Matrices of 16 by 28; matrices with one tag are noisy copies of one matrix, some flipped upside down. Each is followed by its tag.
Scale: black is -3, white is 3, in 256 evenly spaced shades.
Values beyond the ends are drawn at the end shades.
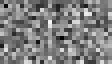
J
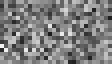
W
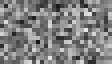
J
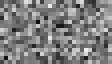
J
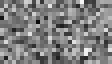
J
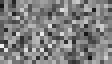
W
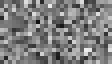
J
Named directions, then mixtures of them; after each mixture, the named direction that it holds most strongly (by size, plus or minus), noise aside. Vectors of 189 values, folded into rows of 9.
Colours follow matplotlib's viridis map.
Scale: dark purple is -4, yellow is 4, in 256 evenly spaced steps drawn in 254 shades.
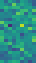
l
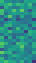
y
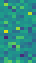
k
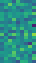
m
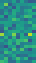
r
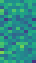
y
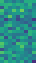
y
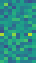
r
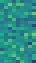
m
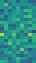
r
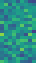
r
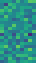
r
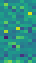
k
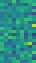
m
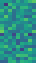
r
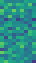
y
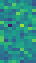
l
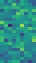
l
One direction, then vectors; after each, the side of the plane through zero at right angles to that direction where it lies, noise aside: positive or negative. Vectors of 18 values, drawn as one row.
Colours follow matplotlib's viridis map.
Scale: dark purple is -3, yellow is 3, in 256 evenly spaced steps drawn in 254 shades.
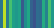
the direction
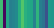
negative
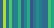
positive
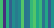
negative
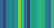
negative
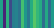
negative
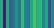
negative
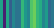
negative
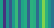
negative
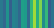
negative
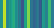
positive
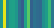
positive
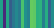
negative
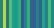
positive
